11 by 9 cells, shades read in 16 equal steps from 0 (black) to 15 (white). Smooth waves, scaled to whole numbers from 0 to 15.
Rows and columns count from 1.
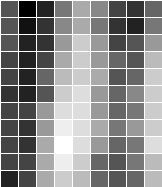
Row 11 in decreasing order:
12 11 11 10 6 6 5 4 2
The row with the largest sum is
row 8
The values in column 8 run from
2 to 9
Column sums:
44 27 71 125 131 92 57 65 116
